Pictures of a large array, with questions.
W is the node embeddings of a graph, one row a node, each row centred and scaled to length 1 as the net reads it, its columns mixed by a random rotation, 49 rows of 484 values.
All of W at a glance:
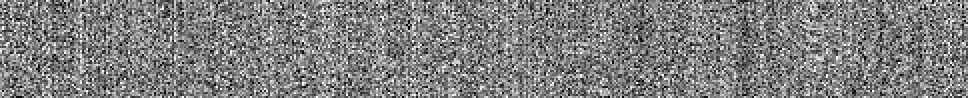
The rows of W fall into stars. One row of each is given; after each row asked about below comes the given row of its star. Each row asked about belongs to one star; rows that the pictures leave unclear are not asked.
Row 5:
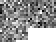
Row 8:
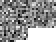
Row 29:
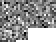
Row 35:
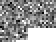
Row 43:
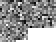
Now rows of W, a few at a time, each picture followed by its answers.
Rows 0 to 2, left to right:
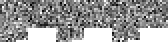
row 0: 5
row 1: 8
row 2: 35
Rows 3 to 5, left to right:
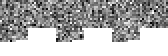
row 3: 35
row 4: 35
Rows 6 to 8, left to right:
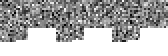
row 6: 35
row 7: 35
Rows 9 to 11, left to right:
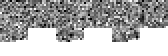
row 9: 43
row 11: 29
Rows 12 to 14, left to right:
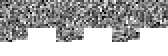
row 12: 35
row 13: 8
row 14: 29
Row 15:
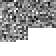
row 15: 43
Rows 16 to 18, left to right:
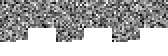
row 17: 8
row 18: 29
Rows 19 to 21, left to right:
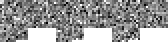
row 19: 29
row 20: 35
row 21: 43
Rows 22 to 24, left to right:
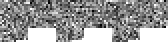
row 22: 43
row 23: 8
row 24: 29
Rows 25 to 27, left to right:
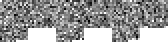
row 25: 43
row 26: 43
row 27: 35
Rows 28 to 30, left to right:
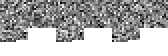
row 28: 29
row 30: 29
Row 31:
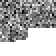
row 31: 8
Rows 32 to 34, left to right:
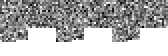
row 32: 5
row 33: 35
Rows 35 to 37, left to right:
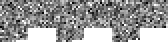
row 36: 8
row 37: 43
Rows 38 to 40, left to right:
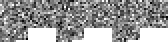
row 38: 43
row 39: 8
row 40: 8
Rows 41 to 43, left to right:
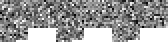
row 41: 29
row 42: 8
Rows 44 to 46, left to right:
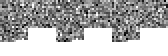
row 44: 8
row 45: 35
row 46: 29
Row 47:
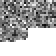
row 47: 8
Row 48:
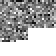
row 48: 43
